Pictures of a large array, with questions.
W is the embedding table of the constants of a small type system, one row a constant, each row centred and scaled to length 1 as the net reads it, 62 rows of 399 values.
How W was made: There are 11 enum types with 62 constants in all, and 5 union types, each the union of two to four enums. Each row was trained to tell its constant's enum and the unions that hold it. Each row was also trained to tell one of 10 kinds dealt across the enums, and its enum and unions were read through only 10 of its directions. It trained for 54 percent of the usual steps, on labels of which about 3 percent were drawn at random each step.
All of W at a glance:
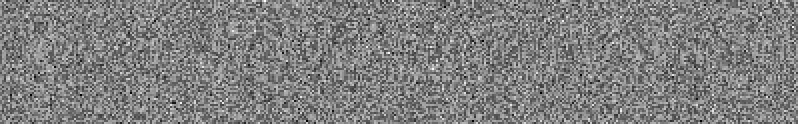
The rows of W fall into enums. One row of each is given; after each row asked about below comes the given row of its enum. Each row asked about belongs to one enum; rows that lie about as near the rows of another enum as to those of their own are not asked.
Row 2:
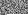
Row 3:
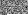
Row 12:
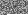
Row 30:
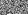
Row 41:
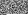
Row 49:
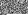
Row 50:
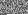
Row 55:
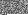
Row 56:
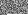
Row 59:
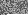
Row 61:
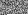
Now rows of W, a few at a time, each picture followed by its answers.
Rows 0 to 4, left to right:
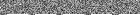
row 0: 50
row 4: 55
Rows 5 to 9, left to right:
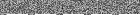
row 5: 49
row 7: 56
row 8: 61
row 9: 49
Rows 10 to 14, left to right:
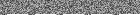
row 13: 41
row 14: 12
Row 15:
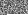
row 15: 12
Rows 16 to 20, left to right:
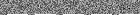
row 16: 59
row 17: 41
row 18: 41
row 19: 61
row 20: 49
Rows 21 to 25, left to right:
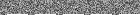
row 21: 3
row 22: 50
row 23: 55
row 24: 55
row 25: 59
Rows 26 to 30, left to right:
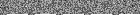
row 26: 50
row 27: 50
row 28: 61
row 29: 59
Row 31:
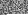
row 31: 50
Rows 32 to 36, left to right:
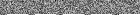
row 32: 2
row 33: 56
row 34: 41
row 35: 55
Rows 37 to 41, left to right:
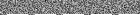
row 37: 56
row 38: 12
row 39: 56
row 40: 12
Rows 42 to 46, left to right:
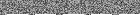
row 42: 61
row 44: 50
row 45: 12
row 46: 61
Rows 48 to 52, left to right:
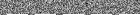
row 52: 56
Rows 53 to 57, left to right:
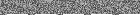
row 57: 59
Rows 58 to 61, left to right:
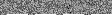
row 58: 59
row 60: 56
